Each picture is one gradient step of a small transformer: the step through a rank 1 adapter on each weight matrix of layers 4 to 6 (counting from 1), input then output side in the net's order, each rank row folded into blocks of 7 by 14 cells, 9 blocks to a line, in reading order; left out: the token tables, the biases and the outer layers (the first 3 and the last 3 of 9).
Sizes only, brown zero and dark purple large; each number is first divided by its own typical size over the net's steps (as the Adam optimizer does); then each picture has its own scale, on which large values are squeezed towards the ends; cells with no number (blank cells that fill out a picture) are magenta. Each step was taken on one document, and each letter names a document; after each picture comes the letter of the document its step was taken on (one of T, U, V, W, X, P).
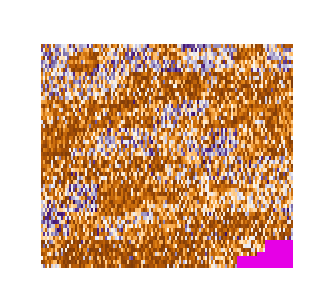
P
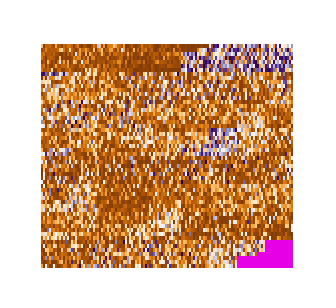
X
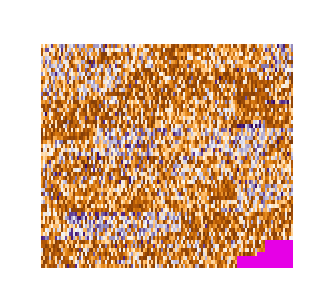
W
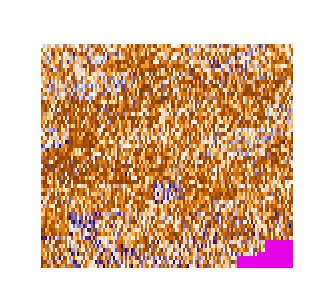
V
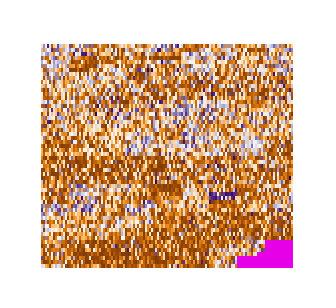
P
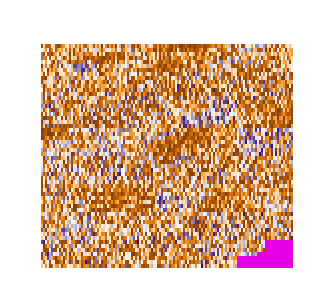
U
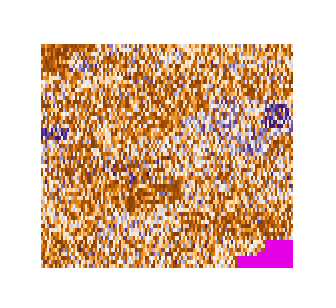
W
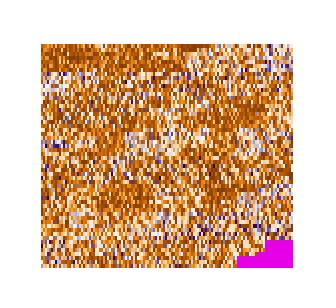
V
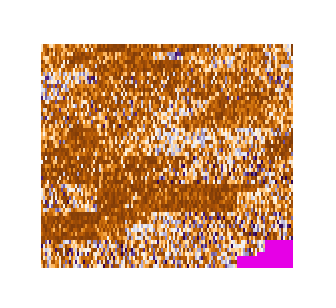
V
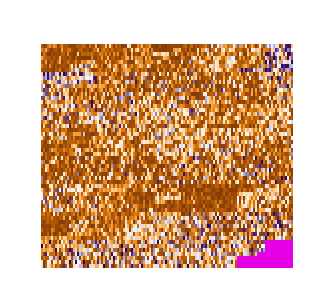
V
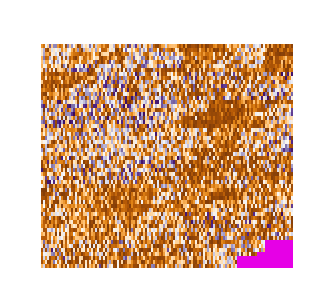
U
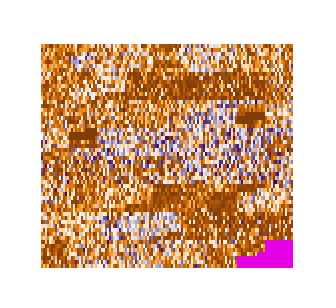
W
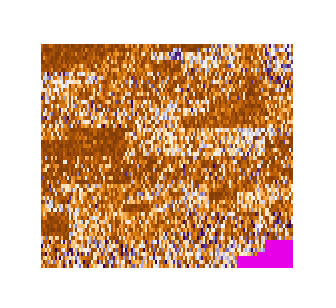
V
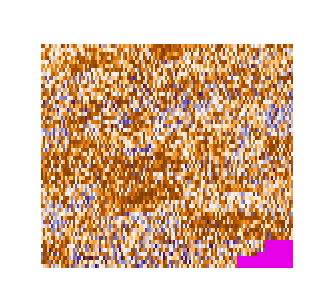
P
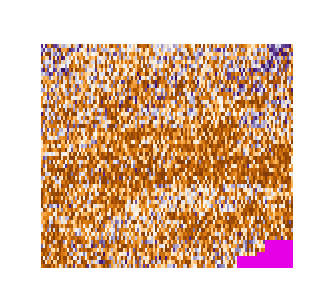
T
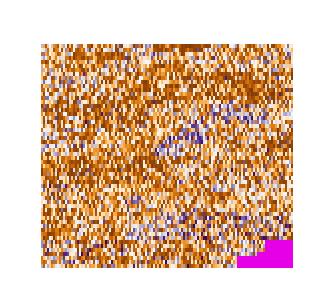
W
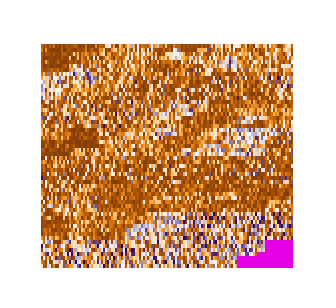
V
